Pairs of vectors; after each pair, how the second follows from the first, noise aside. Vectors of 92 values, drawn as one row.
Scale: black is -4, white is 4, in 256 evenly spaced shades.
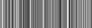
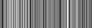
sign-scrambled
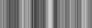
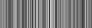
sign-scrambled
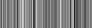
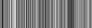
shuffled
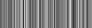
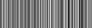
shuffled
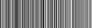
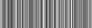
sign-scrambled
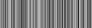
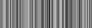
shuffled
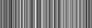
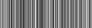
sign-scrambled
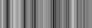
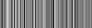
sign-scrambled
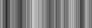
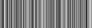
shuffled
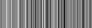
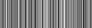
sign-scrambled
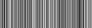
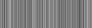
shrunk
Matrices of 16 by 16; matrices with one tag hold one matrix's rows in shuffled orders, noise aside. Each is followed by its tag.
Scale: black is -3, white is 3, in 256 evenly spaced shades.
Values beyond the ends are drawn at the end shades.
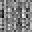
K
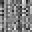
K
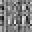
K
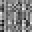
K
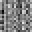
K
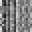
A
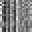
A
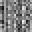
K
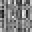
K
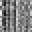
A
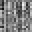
K
